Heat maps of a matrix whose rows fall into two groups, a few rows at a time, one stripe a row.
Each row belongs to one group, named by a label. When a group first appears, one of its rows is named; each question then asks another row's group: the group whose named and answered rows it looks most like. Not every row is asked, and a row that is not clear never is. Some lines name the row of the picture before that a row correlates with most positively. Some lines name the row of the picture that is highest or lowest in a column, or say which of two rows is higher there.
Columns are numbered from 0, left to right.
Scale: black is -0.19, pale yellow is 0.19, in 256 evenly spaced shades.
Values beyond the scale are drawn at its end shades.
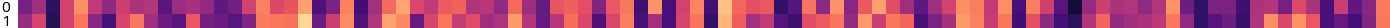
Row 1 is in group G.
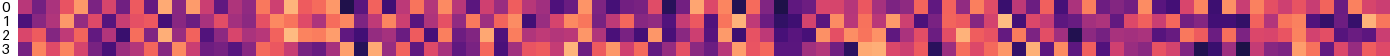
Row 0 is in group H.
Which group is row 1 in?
G
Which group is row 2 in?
H
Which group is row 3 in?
G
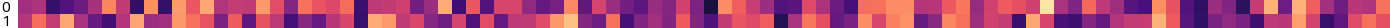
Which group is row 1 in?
G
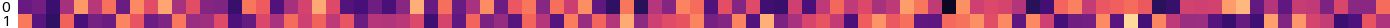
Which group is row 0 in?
H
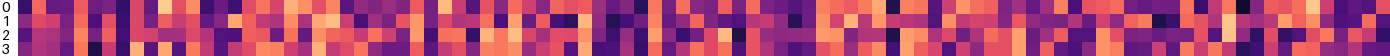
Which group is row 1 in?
H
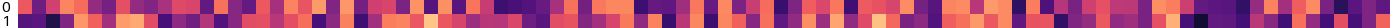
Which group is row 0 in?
G
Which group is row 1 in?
G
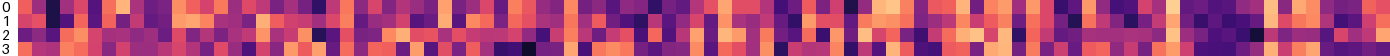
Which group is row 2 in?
G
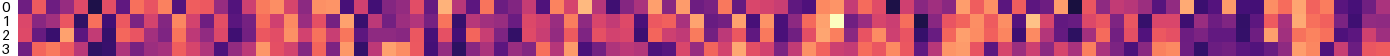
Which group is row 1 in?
G
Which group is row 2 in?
G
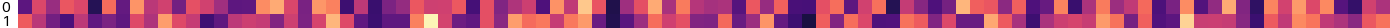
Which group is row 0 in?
H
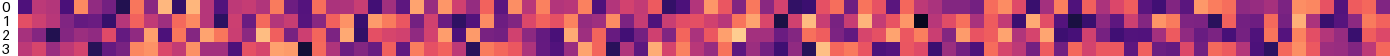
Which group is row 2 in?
G
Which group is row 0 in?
H
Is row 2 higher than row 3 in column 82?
Yes
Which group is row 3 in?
H
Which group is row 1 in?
G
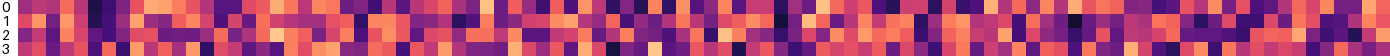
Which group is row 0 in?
H
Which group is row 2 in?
G
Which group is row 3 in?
H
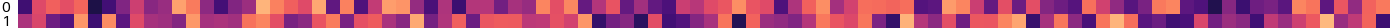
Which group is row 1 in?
H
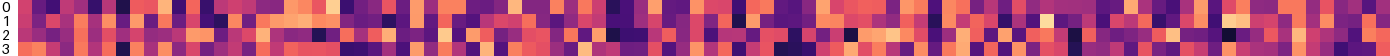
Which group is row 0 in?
H
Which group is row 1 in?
H
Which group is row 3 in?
H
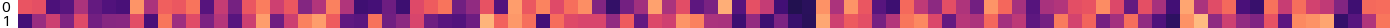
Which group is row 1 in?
H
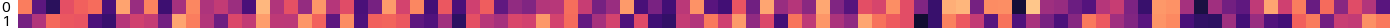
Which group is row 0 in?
G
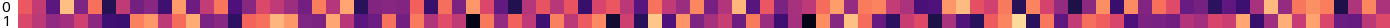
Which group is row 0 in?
G
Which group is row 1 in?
H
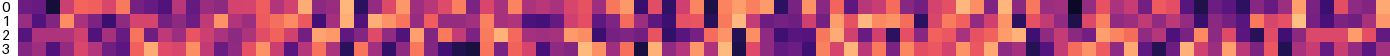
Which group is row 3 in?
H
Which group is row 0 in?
G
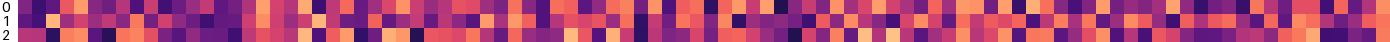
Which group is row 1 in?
H
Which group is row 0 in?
G
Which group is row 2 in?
G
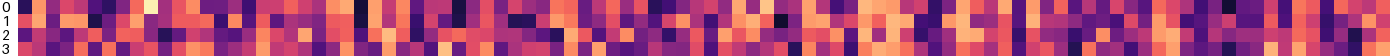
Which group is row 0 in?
G
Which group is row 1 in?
G
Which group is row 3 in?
G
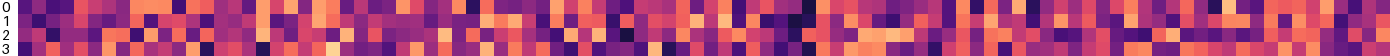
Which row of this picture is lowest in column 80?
2
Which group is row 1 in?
H
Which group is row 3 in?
H
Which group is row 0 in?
H
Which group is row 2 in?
G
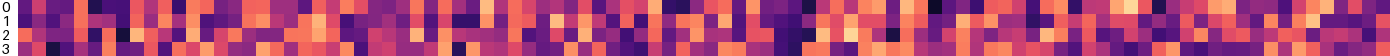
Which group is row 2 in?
H
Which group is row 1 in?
H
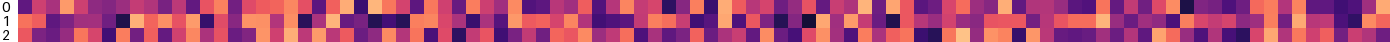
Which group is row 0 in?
G
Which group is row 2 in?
G
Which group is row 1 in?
H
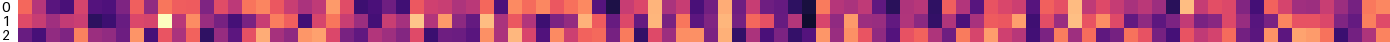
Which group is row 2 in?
H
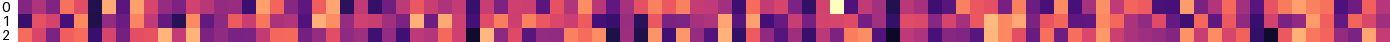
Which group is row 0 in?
H
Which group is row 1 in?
H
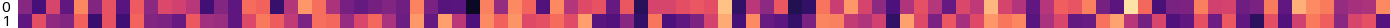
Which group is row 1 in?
H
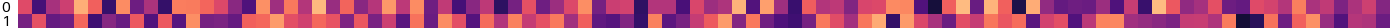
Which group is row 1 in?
H
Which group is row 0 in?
G
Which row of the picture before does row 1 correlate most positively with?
1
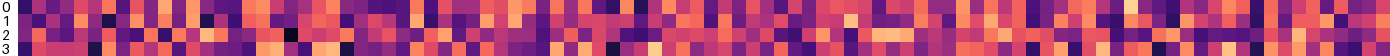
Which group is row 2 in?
G
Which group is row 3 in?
H
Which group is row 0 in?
H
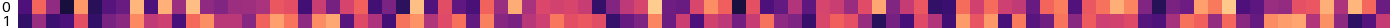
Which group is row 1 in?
H
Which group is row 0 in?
H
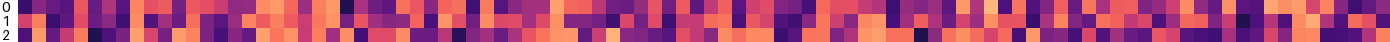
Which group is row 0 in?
H
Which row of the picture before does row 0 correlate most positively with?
1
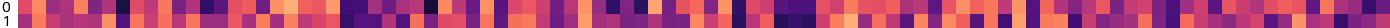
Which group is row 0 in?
H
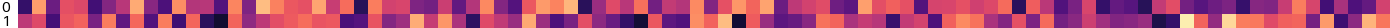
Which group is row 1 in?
H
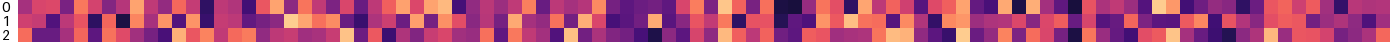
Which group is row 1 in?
H
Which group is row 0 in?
G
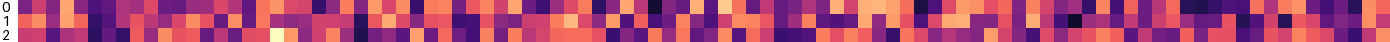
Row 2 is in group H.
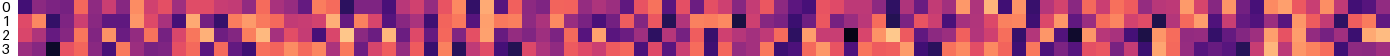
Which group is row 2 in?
G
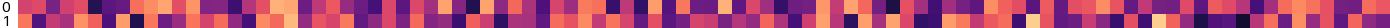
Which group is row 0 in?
H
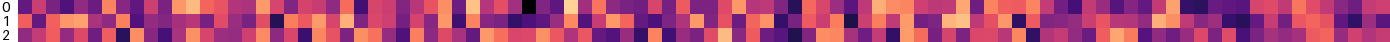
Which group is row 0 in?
G
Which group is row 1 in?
G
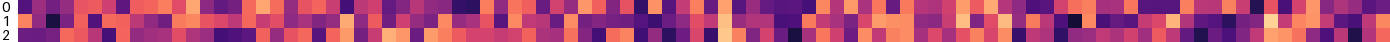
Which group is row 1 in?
G
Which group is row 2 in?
G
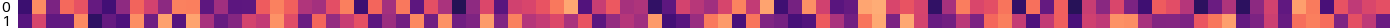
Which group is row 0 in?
G
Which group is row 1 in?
H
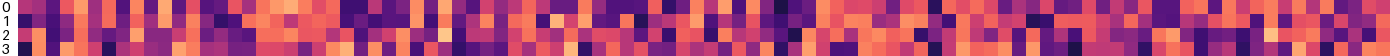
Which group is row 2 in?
G
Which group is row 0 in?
H
